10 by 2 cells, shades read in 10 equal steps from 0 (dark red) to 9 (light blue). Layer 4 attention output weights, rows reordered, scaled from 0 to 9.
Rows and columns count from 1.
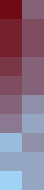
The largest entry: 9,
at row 10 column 1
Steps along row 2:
up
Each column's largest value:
9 7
